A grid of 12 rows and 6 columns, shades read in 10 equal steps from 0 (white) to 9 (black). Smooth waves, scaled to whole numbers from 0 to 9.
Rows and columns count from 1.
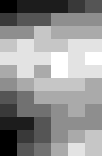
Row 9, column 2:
5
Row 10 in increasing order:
4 4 4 6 8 8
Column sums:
69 55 49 37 33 33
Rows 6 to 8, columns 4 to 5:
0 1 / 2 2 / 3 3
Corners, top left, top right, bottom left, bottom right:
9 6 9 2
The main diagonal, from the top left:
9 6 2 2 1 1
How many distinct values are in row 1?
4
